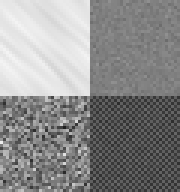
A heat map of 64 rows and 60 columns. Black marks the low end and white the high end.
It is made of 2 by 2 panels. Panel 1,1: very high, slanting down to the right, faint in contrast. Panel 1,2: middling, fine-grained, faint in contrast. Panel 2,1: middling, fine-grained, strong in contrast. Panel 2,2: low, checkered.
